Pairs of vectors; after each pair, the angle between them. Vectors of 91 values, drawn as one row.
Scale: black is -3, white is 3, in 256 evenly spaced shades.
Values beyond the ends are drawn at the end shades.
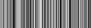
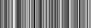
nearly opposite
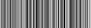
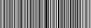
partly aligned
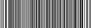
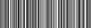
orthogonal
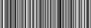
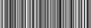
nearly parallel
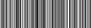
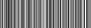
partly opposed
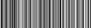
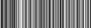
nearly parallel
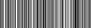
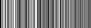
partly aligned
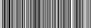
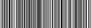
partly aligned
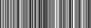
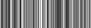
partly opposed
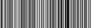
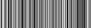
partly aligned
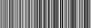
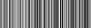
nearly parallel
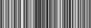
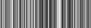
partly aligned
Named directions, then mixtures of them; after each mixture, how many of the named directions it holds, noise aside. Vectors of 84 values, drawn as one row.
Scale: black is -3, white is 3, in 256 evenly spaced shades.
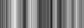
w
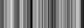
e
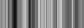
one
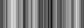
two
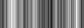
two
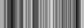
two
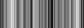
two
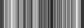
two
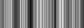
two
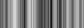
one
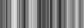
one
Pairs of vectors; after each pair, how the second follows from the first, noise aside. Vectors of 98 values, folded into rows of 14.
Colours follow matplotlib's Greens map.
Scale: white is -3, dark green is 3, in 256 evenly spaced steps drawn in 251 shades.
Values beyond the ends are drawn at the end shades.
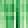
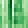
reversed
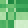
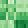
negated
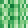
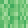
shrunk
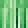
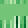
partly zeroed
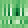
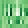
negated
